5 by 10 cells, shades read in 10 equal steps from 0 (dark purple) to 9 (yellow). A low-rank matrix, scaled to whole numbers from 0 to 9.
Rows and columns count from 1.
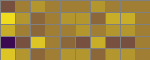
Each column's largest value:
9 6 8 5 6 6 7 7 7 5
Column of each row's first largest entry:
3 1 1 3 1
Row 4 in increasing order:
0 3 3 3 3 4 5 5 7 8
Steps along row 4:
up up down down down up down same up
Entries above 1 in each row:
10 10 10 9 10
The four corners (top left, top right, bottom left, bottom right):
3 5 8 5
